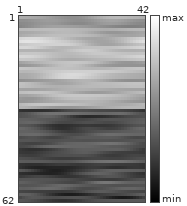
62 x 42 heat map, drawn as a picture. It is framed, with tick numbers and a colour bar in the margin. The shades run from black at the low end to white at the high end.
The table splits into 2 rows of 1 panel. Panel 1,1: high, streaked across. Panel 2,1: low, streaked across.
